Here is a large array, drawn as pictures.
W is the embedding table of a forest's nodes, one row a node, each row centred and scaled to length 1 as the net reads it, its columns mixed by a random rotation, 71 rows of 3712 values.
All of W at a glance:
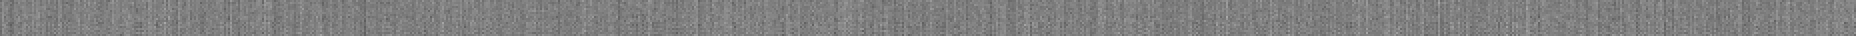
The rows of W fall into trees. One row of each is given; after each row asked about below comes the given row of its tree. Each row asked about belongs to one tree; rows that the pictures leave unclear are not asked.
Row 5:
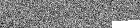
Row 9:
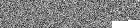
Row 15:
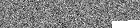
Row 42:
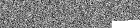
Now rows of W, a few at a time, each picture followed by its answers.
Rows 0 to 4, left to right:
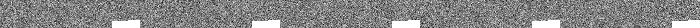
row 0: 5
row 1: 42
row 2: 9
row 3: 5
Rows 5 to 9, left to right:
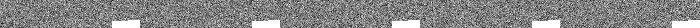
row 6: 5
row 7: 15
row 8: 5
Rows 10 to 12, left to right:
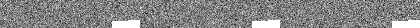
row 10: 15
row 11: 5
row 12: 9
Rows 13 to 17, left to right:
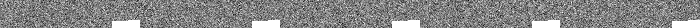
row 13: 42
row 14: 5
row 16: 15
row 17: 5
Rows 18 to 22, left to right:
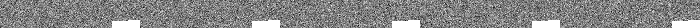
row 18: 9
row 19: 9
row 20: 9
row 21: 5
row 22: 15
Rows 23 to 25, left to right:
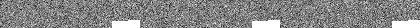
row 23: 9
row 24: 5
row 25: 9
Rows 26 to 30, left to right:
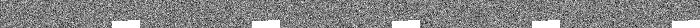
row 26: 15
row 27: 42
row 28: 15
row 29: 5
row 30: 42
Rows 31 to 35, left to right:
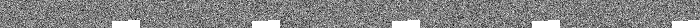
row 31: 9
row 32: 15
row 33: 5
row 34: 15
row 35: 15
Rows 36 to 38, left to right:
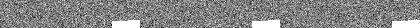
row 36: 15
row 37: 5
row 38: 5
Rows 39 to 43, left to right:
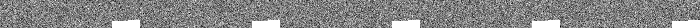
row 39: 5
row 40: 5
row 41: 5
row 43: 9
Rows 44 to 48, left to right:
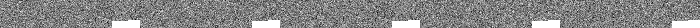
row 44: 9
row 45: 9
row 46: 9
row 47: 15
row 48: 42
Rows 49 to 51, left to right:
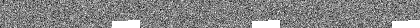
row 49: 42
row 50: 9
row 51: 15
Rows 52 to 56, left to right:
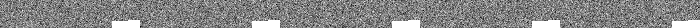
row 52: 9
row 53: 9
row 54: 15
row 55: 9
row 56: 42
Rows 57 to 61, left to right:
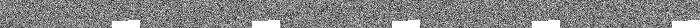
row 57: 5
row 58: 9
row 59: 5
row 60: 9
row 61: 15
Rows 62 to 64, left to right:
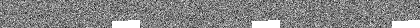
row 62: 15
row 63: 9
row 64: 42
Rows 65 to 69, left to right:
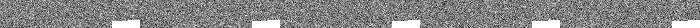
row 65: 5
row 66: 5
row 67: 42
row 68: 9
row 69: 9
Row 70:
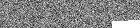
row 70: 15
